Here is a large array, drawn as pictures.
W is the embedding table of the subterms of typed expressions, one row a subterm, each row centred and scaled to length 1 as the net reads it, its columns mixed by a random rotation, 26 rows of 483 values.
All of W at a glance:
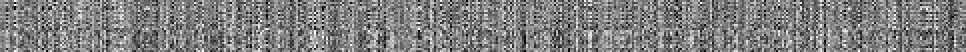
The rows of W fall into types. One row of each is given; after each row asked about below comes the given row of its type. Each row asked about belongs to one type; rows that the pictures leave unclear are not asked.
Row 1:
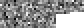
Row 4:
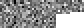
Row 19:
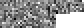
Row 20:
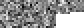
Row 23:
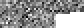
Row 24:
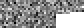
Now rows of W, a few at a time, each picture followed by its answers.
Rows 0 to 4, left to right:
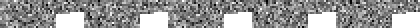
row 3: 1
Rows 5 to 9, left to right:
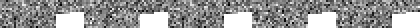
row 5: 24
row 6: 23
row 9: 24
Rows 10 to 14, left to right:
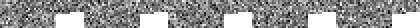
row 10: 23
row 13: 24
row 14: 20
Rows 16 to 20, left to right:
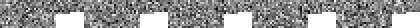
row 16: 23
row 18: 19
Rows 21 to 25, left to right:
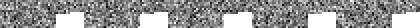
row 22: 20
